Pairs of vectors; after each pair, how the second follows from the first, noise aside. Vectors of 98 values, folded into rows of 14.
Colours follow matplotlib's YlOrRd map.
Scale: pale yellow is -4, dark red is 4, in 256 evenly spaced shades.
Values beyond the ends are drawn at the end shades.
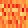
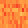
shrunk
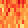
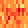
wrapped around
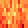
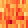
wrapped around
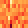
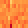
shrunk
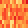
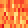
wrapped around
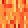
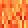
wrapped around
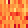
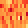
wrapped around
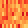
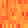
shrunk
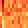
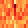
wrapped around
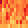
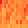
shrunk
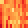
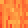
shrunk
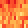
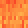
shrunk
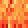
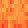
shrunk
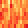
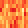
wrapped around
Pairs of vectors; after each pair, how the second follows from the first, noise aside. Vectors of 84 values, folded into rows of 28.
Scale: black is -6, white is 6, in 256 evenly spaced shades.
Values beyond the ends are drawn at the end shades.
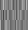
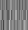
shuffled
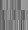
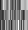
scaled up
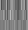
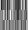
scaled up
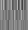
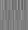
shrunk
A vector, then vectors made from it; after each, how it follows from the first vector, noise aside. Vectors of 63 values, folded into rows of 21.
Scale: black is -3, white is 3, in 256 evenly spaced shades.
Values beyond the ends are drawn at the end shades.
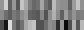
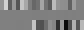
partly zeroed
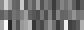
sign-scrambled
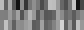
reversed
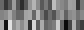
sign-scrambled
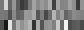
sign-scrambled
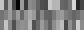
reversed
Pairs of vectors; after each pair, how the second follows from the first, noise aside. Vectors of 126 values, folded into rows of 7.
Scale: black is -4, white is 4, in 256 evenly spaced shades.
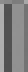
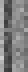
wrapped around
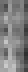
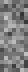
shuffled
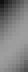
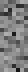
shuffled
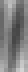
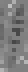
partly zeroed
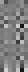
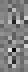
wrapped around
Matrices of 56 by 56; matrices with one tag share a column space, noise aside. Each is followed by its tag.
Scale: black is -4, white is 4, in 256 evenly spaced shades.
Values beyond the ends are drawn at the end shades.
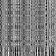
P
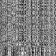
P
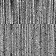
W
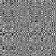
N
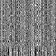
P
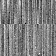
W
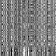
P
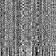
P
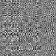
N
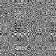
N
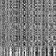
P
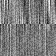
W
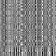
P
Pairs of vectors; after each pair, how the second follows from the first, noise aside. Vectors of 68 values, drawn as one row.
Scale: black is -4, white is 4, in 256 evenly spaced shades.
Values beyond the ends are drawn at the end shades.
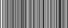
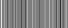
partly zeroed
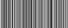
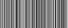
reversed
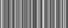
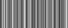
reversed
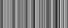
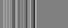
partly zeroed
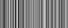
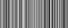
reversed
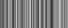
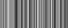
reversed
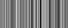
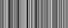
reversed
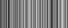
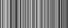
reversed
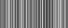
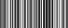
scaled up
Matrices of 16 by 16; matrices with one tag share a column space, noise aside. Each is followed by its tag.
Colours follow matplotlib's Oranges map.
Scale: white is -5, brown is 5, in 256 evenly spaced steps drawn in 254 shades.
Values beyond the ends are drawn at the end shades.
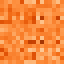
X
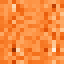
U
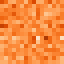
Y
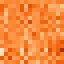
U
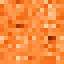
Y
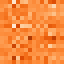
Y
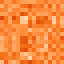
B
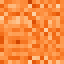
B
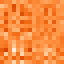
U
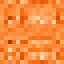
X
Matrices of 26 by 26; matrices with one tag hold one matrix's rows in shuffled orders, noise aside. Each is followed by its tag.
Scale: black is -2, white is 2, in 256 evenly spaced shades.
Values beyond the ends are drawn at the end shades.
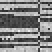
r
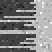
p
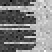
p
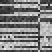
r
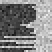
p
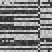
r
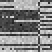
r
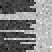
p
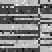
r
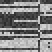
r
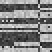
r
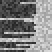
p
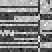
r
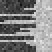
p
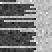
p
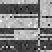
r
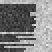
p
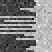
p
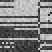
r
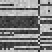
r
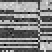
r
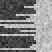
p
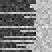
p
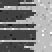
p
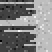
p
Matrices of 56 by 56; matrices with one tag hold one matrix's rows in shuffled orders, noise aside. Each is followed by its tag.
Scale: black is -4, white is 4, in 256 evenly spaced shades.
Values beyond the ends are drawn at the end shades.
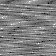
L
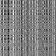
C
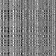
C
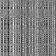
C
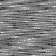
L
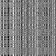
C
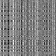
C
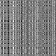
C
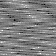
L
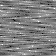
L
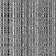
C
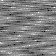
L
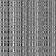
C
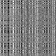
C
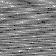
L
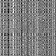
C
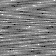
L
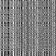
C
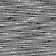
L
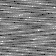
L
